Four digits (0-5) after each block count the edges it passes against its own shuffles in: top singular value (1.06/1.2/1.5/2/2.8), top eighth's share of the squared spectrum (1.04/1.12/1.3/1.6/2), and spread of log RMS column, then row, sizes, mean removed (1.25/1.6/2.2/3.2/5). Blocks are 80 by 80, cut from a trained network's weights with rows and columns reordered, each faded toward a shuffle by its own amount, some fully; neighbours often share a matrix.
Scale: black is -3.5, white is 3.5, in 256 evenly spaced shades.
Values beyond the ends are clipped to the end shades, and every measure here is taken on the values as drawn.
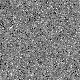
0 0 0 0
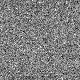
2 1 0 0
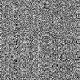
4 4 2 1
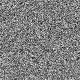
0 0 0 0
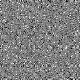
4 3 1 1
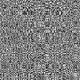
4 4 3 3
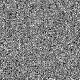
3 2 1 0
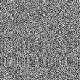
4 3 2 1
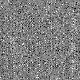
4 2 1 1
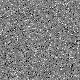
0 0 0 0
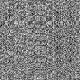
4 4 1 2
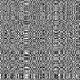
5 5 3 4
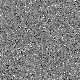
0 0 0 0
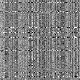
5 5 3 3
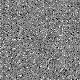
2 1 0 0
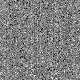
2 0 0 0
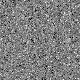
2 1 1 0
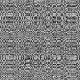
5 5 1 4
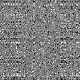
4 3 2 1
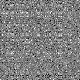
4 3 1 2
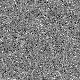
0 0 0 0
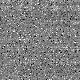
2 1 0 0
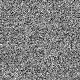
2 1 0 0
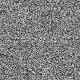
2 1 0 0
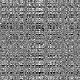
5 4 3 3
